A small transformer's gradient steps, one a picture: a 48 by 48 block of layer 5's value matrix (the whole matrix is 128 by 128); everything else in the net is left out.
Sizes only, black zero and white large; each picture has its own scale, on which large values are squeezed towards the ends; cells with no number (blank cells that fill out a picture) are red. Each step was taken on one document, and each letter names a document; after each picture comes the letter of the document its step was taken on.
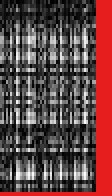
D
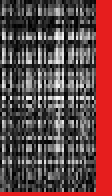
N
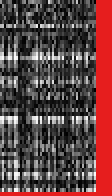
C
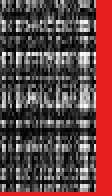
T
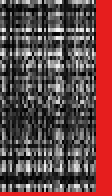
N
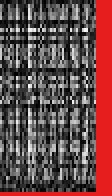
D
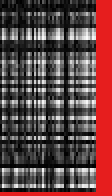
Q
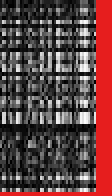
T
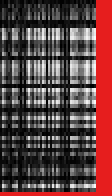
Q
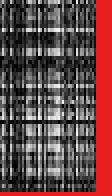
N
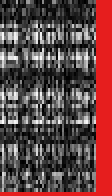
C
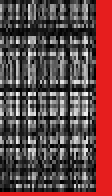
D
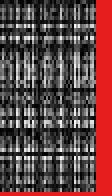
D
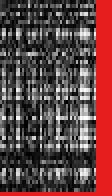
T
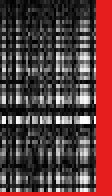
T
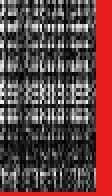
C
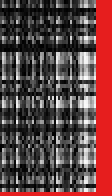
T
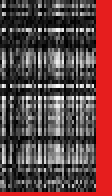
N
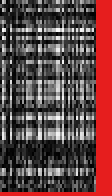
N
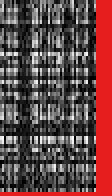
C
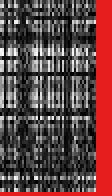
C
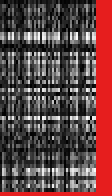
Q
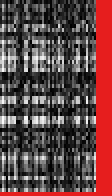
C
